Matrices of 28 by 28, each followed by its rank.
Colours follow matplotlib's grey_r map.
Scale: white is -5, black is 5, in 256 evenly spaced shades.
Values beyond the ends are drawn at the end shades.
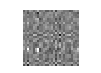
three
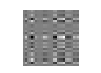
one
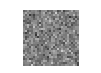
full rank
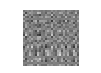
three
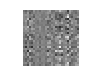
three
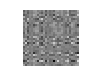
three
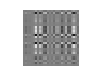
one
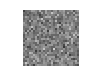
full rank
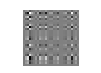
one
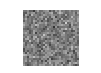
full rank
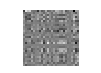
three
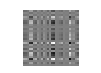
one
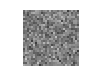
full rank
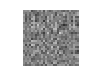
five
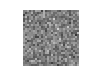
full rank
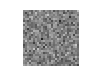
full rank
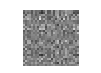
five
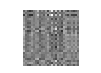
three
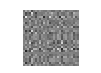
three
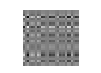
one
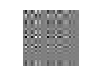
one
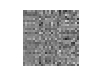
five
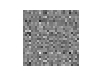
five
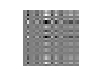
one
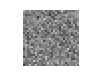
full rank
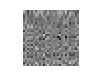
five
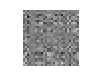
five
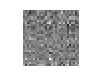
five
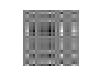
one
